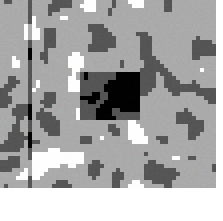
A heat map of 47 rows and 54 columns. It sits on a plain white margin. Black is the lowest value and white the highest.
On average the colour sits 60% of the way up the scale. The centre is the ninth with the lowest average. No overall slope runs across the table. The texture is blotchy. Column 8 stands out from the rest. An odd patch, lower than its surroundings, sits in the centre.
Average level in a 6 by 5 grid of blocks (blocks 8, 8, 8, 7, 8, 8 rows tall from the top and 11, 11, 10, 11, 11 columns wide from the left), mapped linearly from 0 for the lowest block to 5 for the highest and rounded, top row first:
44444 | 44333 | 44123 | 33033 | 34454 | 45334
